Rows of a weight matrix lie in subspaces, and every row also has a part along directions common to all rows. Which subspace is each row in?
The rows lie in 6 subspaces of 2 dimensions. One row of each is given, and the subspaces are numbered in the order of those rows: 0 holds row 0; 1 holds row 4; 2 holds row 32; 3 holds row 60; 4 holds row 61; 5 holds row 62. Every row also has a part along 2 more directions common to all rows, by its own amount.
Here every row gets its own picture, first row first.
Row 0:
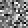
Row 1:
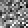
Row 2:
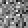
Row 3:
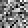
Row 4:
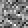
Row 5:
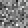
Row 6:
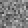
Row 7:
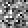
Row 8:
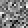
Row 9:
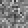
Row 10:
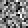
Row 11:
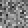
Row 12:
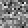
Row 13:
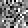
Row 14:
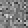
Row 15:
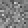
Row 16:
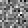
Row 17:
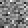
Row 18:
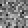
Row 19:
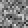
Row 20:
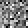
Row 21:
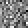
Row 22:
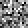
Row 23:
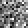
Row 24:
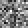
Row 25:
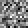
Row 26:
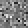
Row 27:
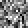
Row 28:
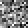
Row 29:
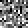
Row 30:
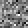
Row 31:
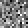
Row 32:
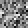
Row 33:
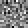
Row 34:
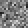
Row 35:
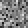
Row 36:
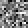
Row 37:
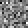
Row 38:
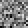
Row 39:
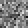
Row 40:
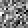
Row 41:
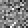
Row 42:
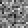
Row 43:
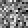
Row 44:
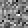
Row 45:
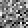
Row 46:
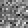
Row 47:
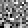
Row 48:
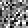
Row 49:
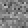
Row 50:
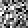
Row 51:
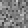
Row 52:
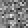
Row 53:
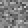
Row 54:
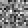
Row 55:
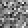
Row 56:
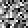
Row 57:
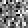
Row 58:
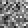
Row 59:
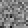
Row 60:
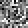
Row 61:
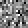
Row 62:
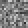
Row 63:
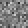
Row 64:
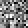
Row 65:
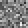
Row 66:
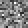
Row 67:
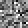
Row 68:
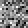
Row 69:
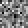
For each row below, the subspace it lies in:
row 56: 5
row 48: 3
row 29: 5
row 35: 1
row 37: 3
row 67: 0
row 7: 5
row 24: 5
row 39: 2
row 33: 3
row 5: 1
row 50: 2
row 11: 2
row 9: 3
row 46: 1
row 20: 3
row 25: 4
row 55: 4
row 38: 1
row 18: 2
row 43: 5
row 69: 3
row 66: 0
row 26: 0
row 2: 4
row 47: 1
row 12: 4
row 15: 0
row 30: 1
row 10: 4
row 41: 5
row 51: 1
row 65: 3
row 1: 2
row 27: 1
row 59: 1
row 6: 2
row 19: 1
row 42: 3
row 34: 2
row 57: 4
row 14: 0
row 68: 1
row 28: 3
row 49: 4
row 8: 2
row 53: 0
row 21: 3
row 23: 4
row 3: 5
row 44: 1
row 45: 2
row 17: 0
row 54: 5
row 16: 5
